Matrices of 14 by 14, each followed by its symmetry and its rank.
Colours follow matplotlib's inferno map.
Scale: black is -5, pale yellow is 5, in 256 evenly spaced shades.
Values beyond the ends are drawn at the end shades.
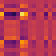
neither, rank one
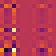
neither, rank one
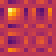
symmetric, rank one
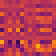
neither, rank two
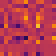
antisymmetric, rank two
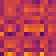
neither, rank two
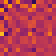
antisymmetric, rank two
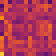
neither, rank three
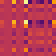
neither, rank one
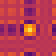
symmetric, rank one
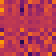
neither, rank two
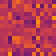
neither, rank three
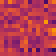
neither, rank three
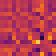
antisymmetric, rank two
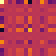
symmetric, rank one
